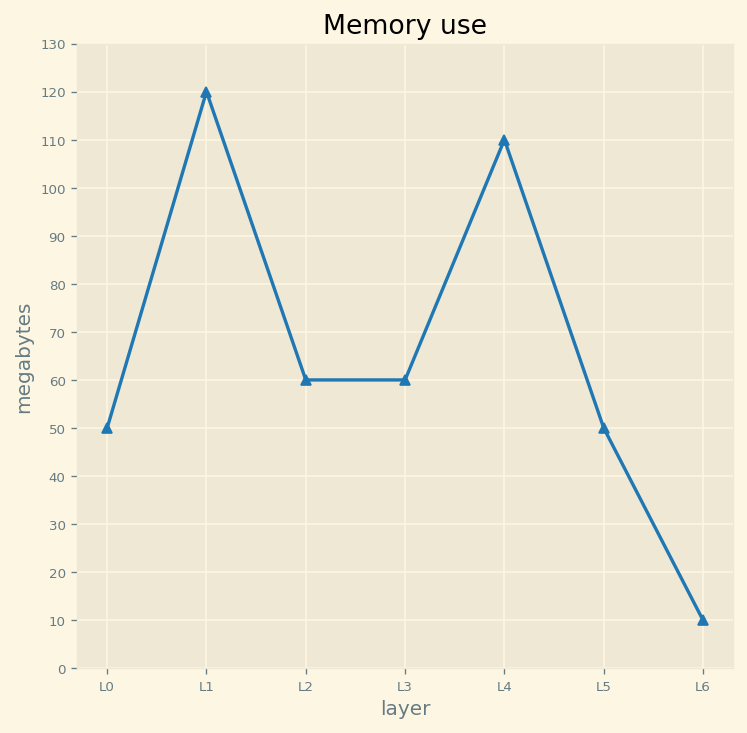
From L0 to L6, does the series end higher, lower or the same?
lower
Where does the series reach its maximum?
L1
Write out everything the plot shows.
Title: Memory use
x-axis: layer, ticks L0 L1 L2 L3 L4 L5 L6
y-axis: megabytes, ticks 0 10 20 30 40 50 60 70 80 90 100 110 120 130
Values:
50 120 60 60 110 50 10
